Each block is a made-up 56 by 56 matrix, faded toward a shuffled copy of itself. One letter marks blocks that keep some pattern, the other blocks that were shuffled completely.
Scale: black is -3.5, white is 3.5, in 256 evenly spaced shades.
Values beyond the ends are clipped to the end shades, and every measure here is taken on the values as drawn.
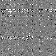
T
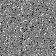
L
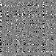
T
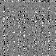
T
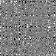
T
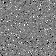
L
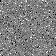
L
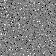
L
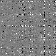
T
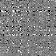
T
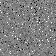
L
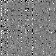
T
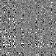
T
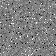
L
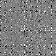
T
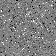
L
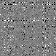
T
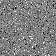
L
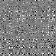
T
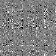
T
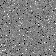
L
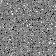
L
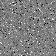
L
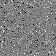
L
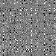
T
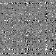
T
